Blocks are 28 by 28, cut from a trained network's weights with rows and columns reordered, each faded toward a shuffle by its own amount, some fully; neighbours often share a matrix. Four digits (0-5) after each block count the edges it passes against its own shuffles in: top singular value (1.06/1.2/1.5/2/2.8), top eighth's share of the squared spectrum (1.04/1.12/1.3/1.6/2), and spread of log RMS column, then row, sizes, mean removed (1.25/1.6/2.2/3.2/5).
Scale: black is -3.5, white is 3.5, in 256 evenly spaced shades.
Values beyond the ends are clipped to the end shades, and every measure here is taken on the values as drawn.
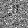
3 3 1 0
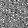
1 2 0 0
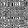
3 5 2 2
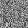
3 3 1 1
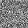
2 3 0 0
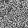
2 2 0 0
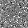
0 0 0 0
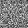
3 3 1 0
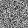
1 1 0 0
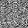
2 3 0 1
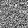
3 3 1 1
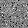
1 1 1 0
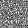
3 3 1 1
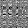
3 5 2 2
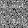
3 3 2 0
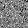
0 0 0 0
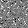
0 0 0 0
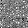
2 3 1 0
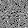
0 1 0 0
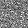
1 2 0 0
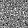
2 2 0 0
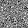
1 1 0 0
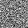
2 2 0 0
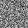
1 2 0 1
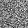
1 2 0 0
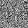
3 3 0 1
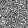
0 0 0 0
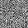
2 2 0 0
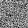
0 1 0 0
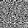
3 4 0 2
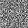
3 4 0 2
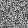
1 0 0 0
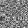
3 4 0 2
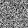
0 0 0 1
